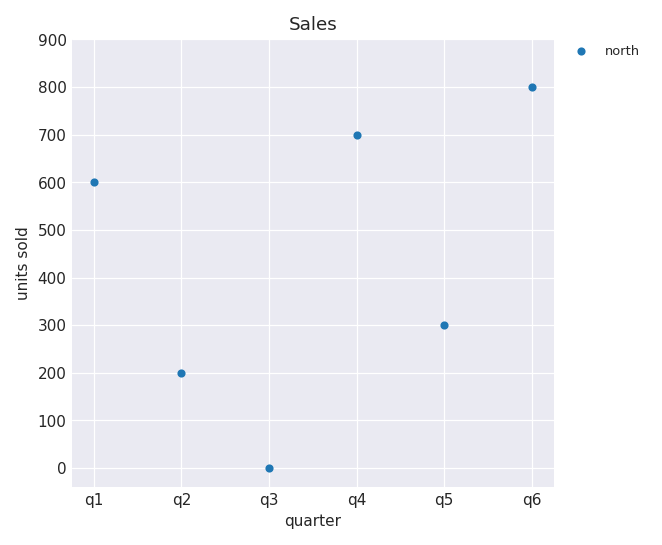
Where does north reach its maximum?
q6
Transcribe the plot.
Title: Sales
x-axis: quarter, ticks q1 q2 q3 q4 q5 q6
y-axis: units sold, ticks 0 100 200 300 400 500 600 700 800 900
Legend: north
Values:
north: 600 200 0 700 300 800
